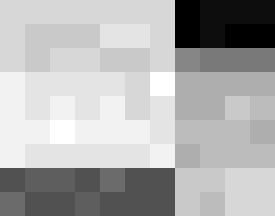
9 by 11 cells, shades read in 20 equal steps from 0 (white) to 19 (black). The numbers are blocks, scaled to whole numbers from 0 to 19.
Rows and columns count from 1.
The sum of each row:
94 97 63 36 33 28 33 101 103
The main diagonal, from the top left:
3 4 3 2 1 1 1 4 5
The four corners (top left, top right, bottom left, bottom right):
3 18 11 3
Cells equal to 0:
2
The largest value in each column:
13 13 13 13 13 13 13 19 18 19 19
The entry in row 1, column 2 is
3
